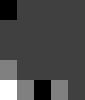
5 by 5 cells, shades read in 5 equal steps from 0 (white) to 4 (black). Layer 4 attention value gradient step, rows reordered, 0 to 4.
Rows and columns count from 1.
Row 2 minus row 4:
1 0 0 0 0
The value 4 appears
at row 1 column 1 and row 5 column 3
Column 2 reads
3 3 3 3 2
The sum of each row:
16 15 15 14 11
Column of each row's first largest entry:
1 1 1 2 3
